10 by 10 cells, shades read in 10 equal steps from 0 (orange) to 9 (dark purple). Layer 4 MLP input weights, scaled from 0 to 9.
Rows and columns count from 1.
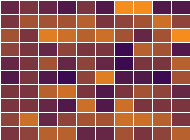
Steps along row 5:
down down up down up up down same down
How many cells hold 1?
2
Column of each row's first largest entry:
4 1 8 7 7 4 6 4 3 5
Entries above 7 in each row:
4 0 0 2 1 6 1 2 0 0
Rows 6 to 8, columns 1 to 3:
8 6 8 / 6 6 3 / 6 6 7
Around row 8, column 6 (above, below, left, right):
8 4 2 2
